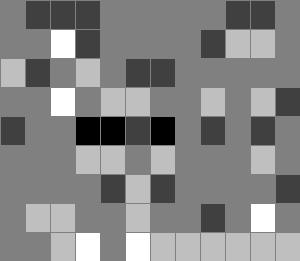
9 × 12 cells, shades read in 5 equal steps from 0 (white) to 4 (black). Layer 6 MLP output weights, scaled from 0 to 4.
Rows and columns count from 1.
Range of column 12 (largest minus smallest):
2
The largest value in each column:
3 3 3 4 4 3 4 2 3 3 3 3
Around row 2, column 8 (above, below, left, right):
2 2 2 3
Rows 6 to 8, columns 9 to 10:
2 2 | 2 2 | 3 2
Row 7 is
2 2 2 2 3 1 3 2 2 2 2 3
